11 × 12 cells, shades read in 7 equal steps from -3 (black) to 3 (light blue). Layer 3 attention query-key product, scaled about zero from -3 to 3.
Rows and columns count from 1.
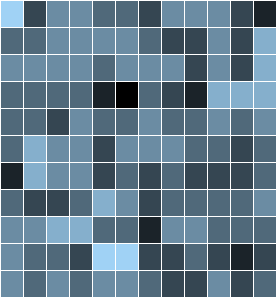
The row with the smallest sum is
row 7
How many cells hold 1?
41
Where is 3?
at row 1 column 1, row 10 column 5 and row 10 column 6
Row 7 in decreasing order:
2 1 1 0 0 0 -1 -1 -1 -1 -1 -2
